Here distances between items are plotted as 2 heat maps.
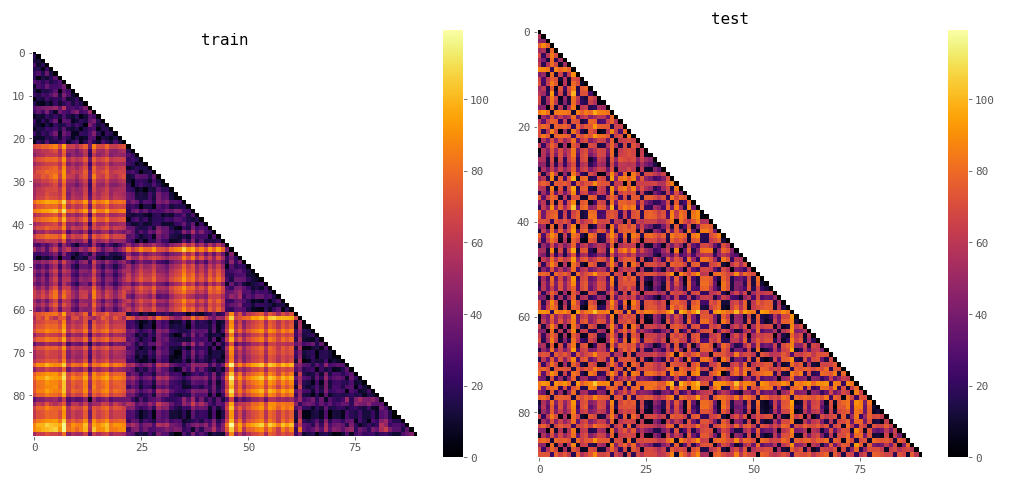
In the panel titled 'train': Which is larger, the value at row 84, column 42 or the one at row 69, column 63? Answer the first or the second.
the first
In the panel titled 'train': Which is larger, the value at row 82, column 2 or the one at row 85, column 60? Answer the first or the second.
the second
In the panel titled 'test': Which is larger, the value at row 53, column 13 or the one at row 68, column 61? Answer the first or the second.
the second
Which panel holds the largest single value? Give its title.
train
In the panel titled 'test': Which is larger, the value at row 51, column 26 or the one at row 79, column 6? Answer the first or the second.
the first
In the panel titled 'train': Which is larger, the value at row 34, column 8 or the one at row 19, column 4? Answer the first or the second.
the first
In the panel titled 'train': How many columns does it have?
90
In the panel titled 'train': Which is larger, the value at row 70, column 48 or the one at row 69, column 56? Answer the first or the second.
the second
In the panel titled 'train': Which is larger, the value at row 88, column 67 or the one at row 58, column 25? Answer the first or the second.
the second
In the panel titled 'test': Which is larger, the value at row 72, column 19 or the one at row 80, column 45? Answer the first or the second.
the first
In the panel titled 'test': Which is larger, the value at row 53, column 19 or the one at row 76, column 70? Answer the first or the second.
the first
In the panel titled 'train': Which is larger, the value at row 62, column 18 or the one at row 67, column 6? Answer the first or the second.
the second
